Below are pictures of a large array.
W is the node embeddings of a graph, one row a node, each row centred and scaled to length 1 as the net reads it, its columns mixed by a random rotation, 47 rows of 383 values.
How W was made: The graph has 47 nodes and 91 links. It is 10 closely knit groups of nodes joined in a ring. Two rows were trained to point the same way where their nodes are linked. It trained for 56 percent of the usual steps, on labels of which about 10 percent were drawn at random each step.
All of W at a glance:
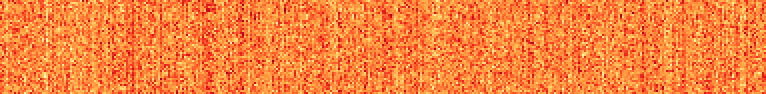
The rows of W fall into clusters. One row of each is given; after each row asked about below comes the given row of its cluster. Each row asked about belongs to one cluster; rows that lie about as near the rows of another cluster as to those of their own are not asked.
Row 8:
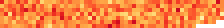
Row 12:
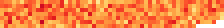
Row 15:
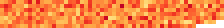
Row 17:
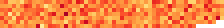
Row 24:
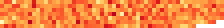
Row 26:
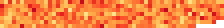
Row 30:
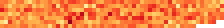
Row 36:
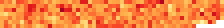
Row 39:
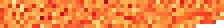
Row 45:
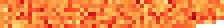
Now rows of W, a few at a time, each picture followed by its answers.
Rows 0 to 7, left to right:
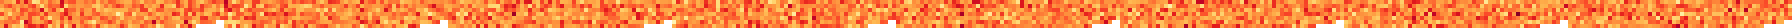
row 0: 26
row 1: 36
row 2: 17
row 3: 24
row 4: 17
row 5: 17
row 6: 30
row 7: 8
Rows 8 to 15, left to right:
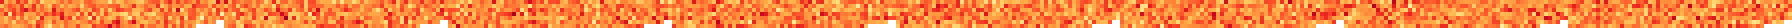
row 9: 8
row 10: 17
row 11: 45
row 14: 26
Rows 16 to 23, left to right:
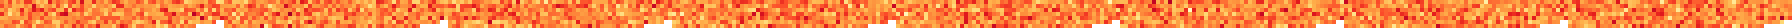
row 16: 26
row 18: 12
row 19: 30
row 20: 30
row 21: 26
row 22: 8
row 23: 45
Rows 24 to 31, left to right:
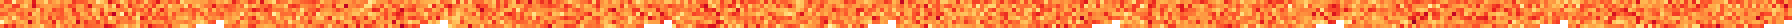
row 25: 15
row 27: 26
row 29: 36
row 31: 12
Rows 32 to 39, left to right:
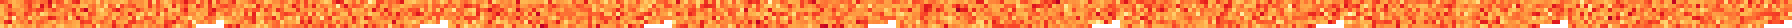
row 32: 12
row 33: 15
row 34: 12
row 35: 24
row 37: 36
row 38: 36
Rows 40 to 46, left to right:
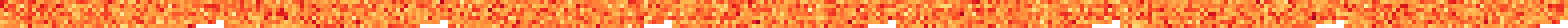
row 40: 36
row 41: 8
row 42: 39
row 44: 17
